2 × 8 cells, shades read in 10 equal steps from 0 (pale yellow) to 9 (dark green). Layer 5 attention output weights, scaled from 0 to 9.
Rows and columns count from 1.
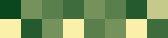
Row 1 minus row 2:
9 -3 1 7 -1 1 8 -5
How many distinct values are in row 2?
5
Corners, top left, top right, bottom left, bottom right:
9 2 0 7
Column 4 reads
7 0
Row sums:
48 31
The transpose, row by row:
9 0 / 5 8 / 6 5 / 7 0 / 5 6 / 6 5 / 8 0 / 2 7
